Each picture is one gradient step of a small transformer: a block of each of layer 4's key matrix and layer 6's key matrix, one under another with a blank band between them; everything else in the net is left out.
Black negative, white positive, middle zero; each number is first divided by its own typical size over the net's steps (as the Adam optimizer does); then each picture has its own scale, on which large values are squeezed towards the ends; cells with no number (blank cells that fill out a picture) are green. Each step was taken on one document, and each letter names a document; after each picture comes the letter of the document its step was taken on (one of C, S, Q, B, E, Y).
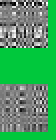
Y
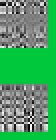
Y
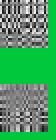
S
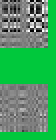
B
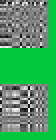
Y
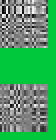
S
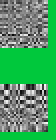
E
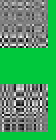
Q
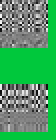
E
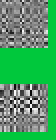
S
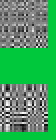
Q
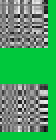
S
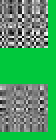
S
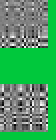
Q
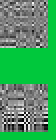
Q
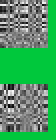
E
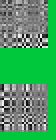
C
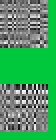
E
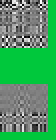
Y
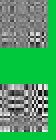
B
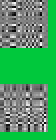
Q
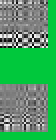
C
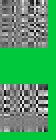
B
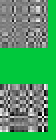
B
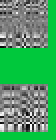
Y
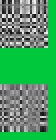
S
